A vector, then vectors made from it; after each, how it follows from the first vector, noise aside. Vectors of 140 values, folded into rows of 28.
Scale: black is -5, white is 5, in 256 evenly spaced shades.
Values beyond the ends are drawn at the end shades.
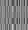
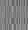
shrunk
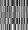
scaled up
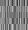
copied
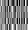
scaled up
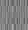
shrunk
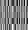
scaled up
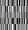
scaled up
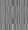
shrunk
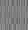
shrunk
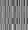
copied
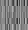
copied
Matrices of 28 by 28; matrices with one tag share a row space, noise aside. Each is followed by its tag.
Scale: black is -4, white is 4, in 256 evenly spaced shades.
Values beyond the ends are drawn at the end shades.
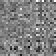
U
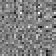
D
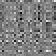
D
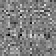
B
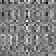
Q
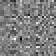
U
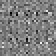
Q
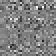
U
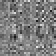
U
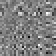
D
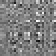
U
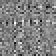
D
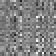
U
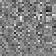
D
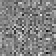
D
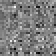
U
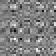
U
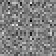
B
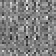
Q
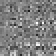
U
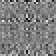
Q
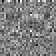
B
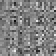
U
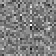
B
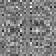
B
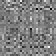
B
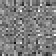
D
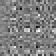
U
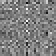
Q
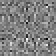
Q
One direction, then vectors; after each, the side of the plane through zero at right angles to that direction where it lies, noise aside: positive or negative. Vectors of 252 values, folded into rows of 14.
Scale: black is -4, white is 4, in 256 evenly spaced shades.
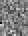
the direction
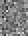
negative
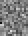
positive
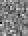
positive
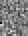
positive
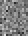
positive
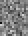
positive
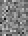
positive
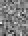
negative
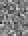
positive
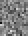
positive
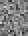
negative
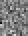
positive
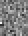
negative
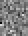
positive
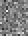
negative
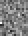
negative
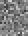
positive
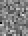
positive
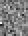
negative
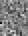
positive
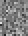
negative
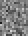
positive
